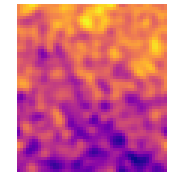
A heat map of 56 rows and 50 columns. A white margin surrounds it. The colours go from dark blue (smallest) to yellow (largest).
Slope: up to the top. Grain: blotchy. Odd rows or columns: none. Histogram: bell-shaped. Stripes: none.
